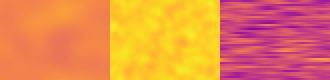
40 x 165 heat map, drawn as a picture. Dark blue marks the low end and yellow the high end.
The table splits into one row of 3 panels. Panel 1,1: high, smooth, faint in contrast. Panel 1,2: very high, blotchy, faint in contrast. Panel 1,3: middling, streaked across.
